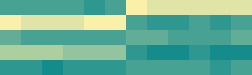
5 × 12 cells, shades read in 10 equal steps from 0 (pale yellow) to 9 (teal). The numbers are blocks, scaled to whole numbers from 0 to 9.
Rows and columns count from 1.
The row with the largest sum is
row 5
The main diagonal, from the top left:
7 1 7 4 8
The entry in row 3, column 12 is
6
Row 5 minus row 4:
5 5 6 4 4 4 -1 -2 -2 -1 -1 -2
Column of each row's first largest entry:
5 8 2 8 3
